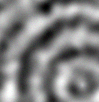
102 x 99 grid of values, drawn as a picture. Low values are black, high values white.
Concentric rings centre on the bottom right. There are no lone odd cells. There is no overall slope.
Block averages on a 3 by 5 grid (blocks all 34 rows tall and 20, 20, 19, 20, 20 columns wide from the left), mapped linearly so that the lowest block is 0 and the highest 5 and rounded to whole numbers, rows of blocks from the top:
2 4 0 2 3
2 0 1 2 2
5 1 1 4 2
